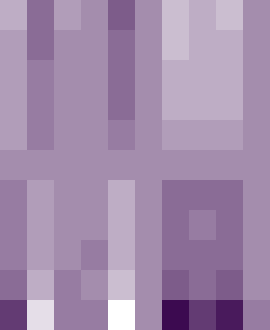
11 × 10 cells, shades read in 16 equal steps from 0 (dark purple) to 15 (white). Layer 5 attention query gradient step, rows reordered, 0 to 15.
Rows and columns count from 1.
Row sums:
86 84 84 84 82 80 76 77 75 74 64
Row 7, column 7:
6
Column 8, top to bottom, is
10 10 10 10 9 8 6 7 6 6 3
